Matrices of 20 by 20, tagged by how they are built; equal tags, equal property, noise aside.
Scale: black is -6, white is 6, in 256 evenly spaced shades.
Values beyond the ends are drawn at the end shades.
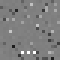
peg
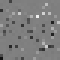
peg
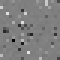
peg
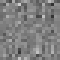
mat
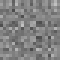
mat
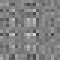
mat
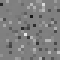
peg
